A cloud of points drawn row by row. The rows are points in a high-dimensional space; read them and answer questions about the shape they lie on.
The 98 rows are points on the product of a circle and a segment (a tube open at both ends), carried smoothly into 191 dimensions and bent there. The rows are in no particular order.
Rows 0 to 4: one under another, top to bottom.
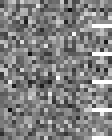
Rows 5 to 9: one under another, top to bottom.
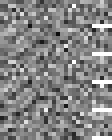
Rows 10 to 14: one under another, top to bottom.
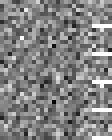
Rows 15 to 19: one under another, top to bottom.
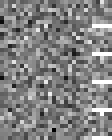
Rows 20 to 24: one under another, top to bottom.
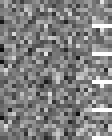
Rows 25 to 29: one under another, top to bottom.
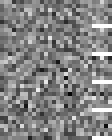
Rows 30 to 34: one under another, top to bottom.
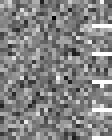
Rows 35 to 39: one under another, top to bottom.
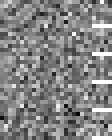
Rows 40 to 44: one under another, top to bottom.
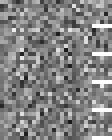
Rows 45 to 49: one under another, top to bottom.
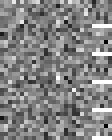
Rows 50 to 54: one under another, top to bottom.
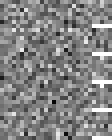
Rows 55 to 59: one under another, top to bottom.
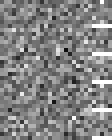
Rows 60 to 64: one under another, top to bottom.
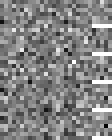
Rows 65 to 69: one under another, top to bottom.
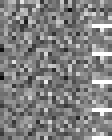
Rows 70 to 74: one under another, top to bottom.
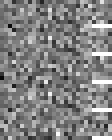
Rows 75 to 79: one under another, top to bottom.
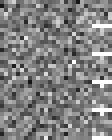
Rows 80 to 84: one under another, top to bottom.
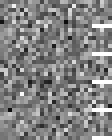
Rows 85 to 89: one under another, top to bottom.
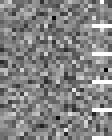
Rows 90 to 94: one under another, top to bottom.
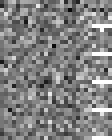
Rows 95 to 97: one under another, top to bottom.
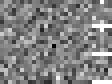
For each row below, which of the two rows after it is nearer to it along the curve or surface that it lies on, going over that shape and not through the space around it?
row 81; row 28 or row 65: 65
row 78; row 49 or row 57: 57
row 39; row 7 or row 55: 7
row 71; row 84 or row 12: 84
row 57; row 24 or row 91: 24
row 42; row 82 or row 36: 82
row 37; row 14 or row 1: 14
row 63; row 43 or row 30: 30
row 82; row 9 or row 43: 9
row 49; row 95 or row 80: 80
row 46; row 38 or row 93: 38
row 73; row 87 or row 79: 79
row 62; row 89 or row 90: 90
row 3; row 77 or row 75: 77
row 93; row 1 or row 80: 80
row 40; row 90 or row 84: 90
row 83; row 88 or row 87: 88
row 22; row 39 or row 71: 39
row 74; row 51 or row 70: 51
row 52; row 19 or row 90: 19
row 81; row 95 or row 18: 95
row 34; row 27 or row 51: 27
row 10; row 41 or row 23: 23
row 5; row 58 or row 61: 61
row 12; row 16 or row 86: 16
